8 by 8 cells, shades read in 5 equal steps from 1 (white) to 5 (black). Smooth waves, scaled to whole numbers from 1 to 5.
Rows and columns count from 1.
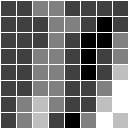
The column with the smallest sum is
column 8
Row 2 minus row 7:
0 1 2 0 -1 0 3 3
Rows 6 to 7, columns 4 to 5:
3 4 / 3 4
